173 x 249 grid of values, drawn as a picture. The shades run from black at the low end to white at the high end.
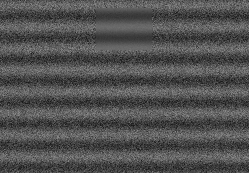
Slope: none. Odd patch: calmer, in the top middle. Stripes: horizontal, repeating 8 times. Calmest part: top middle. Average level on the scale: 30%.
